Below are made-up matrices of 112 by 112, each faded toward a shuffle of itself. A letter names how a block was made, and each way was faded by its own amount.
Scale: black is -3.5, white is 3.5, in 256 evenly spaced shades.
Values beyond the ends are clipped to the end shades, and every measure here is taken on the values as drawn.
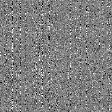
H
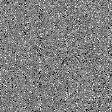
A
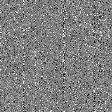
A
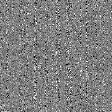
H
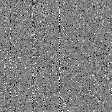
A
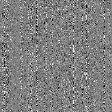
H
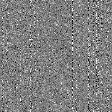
H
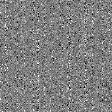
H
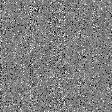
A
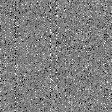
A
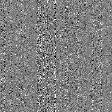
H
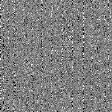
H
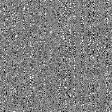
H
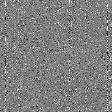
A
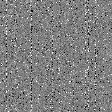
A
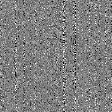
H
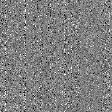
H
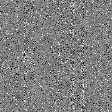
A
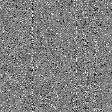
A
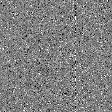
A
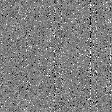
A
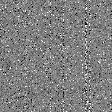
A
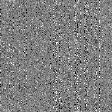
H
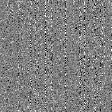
H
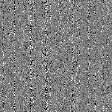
H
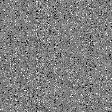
A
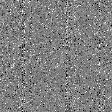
A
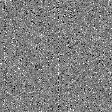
A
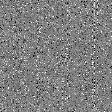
A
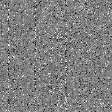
A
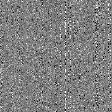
H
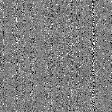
H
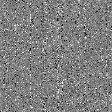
A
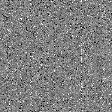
A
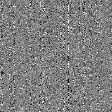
H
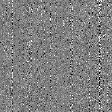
H
